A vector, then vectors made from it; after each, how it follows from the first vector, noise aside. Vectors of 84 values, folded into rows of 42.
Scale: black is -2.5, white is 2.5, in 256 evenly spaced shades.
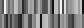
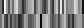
copied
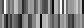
copied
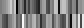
wrapped around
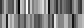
wrapped around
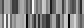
wrapped around
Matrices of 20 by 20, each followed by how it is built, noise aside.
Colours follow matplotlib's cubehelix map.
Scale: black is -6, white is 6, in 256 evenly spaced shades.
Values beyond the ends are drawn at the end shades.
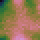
smooth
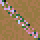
banded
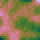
smooth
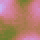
smooth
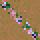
banded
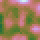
smooth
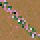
banded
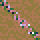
banded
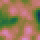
smooth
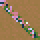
banded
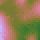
smooth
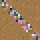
banded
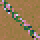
banded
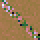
banded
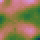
smooth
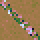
banded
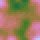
smooth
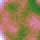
smooth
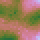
smooth
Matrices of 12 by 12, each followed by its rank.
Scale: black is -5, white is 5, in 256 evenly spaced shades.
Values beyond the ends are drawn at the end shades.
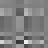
one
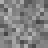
full rank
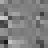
two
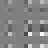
one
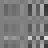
one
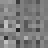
two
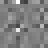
two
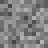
full rank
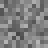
full rank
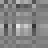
one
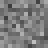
full rank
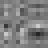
two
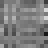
two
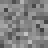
full rank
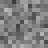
full rank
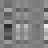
one
